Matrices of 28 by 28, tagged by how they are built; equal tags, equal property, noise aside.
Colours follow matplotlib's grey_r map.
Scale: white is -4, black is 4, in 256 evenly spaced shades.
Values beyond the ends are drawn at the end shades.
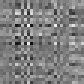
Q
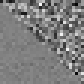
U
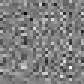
Q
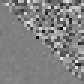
U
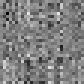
Q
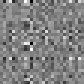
Q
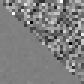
U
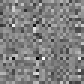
Q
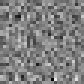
Q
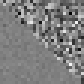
U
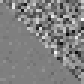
U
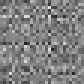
Q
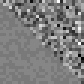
U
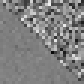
U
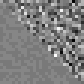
U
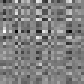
Q
